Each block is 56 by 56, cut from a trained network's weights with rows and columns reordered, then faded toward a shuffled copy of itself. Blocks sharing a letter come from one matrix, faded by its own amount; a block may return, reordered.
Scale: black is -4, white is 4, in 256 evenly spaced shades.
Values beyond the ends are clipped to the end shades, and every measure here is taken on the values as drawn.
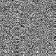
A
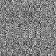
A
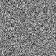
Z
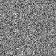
Z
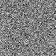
Z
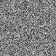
Z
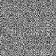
A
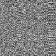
A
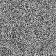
Z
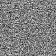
Z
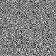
A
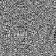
A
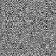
A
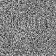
Z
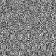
A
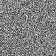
Z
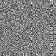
A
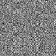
A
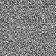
A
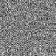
A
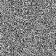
Z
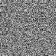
A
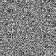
A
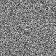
Z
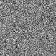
Z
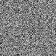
Z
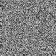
Z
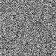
Z
